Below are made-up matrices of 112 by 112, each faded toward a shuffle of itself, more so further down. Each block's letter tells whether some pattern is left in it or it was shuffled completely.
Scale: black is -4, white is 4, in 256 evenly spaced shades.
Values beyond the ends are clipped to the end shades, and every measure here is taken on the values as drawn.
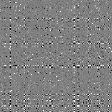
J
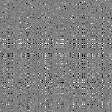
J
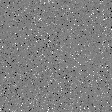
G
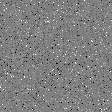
G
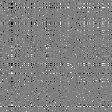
J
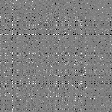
J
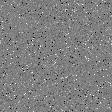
G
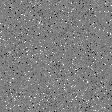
G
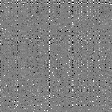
J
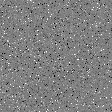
G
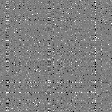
J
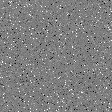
G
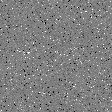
G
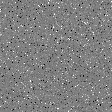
G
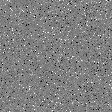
G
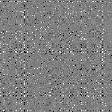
J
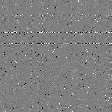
J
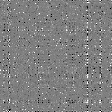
J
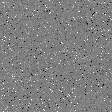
G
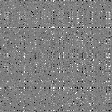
J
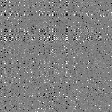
J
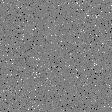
G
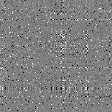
J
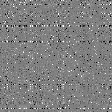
J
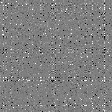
J
